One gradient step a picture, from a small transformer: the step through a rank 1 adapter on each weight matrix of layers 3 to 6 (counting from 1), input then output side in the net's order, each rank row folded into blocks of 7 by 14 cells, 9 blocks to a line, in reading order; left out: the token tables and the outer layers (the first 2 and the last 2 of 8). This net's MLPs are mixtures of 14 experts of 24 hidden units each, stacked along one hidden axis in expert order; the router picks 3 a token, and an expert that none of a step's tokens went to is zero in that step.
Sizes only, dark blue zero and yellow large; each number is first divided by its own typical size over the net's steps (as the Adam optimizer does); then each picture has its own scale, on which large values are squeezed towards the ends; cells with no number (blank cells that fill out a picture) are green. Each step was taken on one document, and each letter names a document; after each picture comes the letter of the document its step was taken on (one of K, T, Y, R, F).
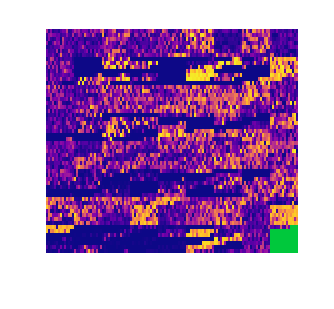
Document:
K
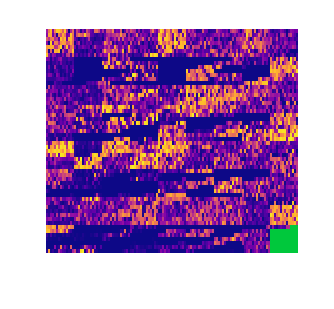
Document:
K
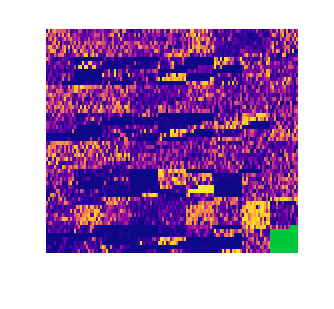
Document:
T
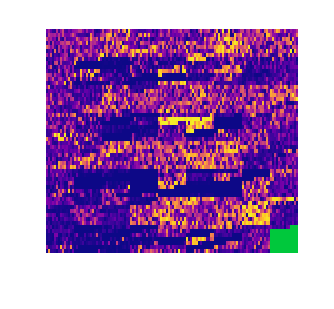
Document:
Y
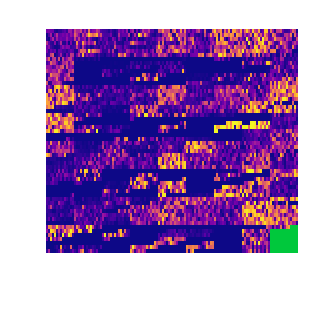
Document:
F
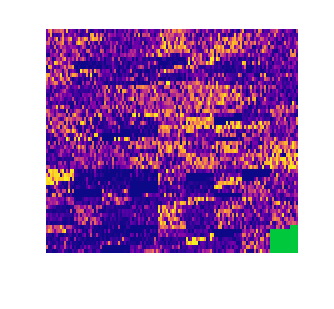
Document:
Y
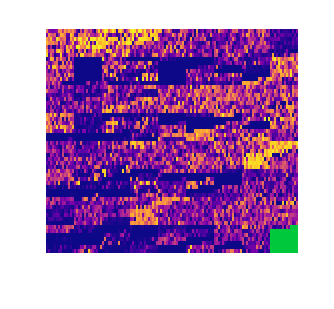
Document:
K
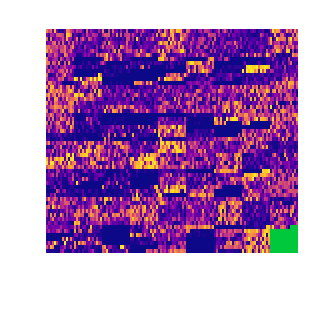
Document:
T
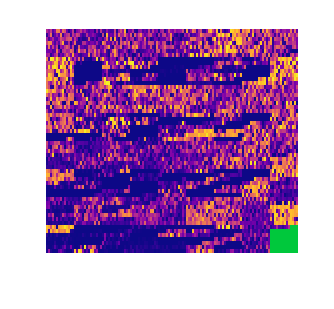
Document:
K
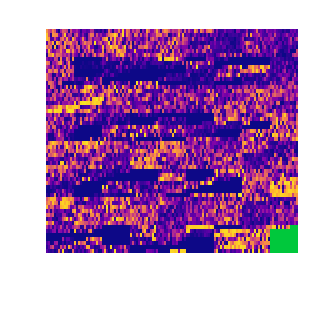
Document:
T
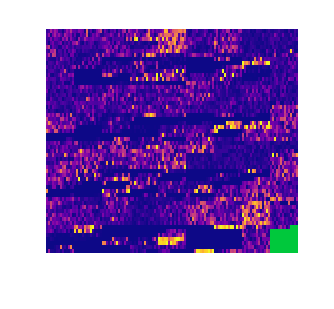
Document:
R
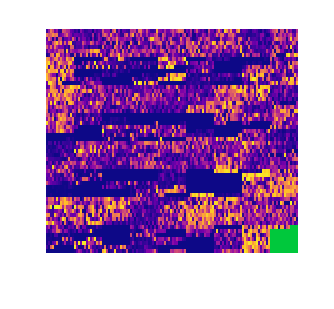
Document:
T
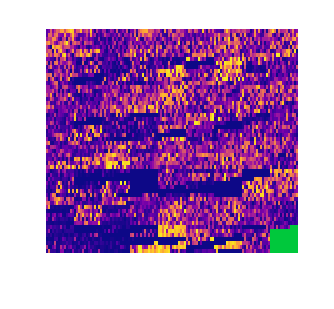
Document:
Y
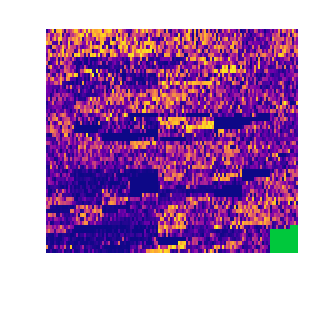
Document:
Y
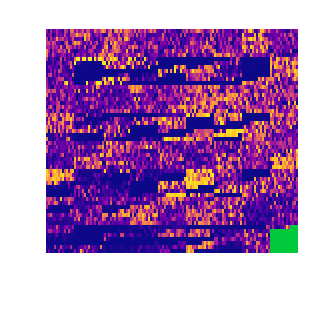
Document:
K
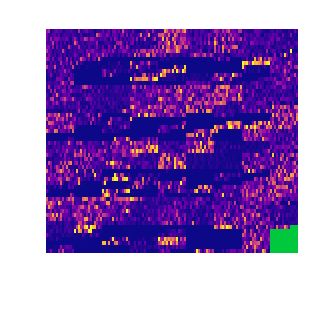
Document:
R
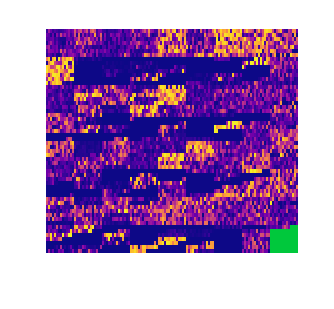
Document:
F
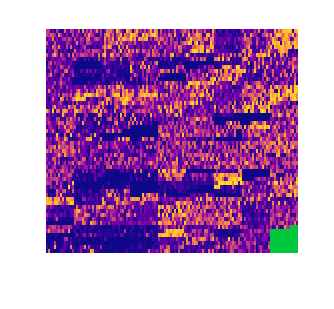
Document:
Y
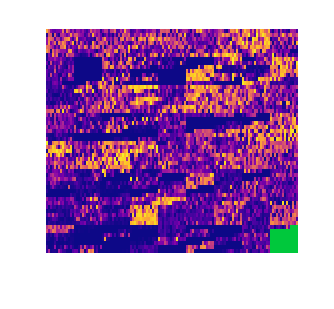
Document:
K
